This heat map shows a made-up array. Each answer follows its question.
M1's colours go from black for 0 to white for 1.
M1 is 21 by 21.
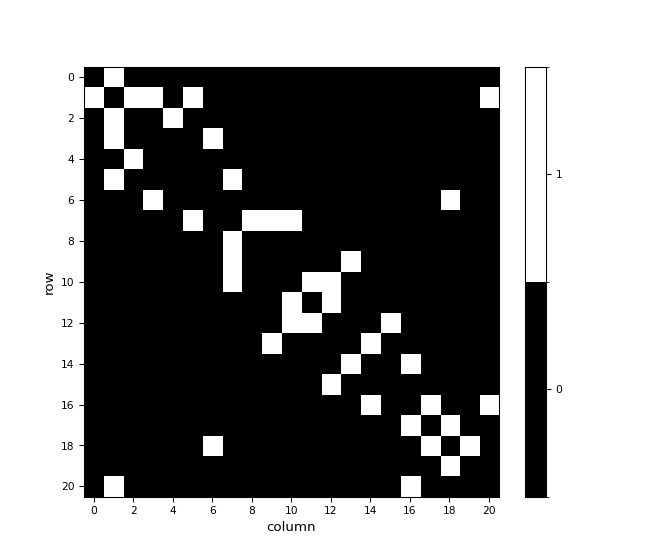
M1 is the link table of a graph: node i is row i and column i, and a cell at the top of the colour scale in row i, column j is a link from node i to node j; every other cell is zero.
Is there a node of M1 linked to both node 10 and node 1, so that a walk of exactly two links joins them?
no
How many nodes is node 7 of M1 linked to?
4
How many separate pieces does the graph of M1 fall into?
1
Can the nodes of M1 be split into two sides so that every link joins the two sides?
no
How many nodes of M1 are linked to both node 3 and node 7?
0
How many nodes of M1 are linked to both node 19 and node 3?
0
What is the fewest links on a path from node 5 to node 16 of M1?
3
